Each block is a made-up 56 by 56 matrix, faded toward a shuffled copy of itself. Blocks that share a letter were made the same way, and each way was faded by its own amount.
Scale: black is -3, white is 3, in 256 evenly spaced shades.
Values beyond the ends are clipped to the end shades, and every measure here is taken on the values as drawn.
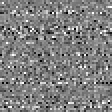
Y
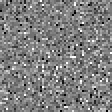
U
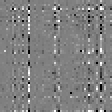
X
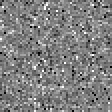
U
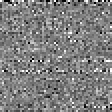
Y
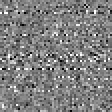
Y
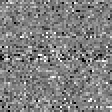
Y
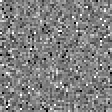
U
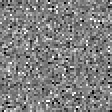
U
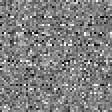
Y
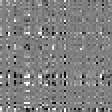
X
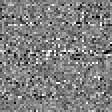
Y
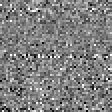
Y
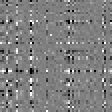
X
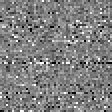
Y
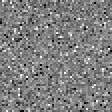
U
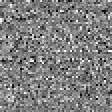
Y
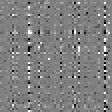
X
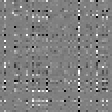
X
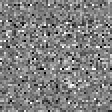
Y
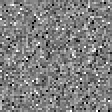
U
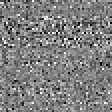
Y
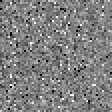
U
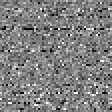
Y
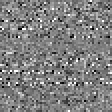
Y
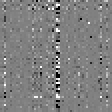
X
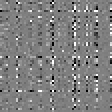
X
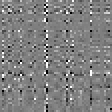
X
